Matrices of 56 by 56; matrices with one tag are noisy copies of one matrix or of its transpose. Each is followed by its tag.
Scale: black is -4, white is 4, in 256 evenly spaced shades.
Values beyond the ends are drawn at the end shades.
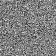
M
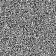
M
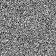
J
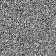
J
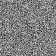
M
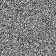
J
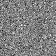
J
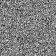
J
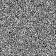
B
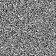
B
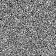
B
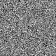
B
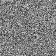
M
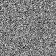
J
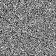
B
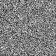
B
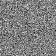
M
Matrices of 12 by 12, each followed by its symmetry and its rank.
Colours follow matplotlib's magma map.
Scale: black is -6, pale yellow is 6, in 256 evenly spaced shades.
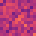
symmetric, full rank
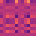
neither, rank one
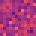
symmetric, full rank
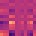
neither, rank one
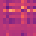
neither, rank two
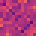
symmetric, full rank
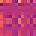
neither, rank two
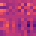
neither, rank two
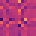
antisymmetric, rank two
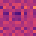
neither, rank two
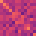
symmetric, full rank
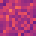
symmetric, full rank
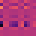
neither, rank one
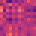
antisymmetric, rank two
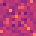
symmetric, full rank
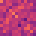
symmetric, full rank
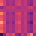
neither, rank one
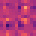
antisymmetric, rank two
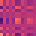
neither, rank one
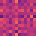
antisymmetric, rank two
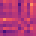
antisymmetric, rank two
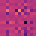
neither, rank two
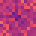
symmetric, full rank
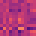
neither, rank two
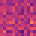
antisymmetric, rank two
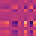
neither, rank one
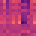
neither, rank two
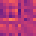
antisymmetric, rank two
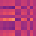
neither, rank one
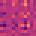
antisymmetric, rank two
